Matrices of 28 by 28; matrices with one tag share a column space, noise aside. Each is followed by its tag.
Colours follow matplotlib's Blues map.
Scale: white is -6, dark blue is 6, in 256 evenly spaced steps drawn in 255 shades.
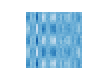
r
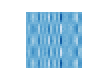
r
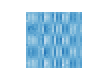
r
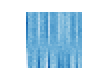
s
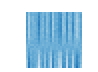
s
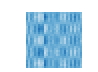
r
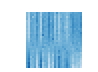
s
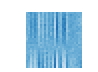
s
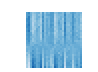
s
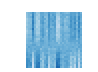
s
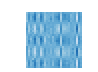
r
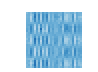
r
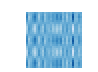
r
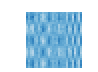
r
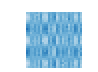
r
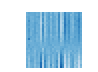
s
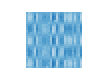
r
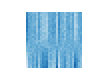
s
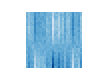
s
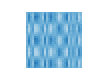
r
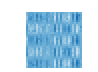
r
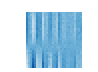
s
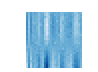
s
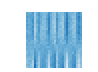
s
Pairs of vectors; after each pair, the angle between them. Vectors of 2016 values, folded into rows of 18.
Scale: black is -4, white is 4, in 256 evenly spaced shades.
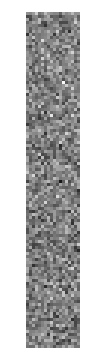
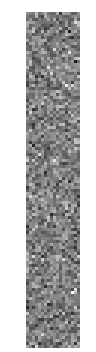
partly aligned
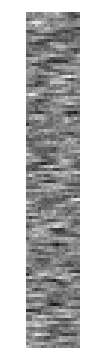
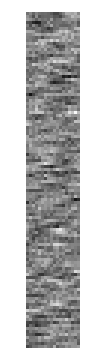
nearly opposite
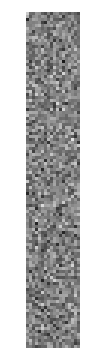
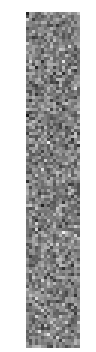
nearly opposite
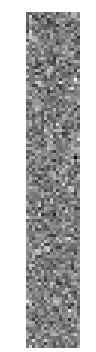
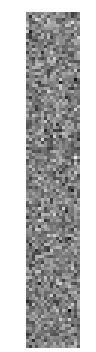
nearly opposite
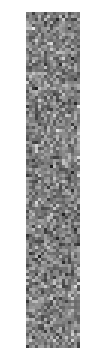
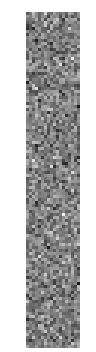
nearly opposite
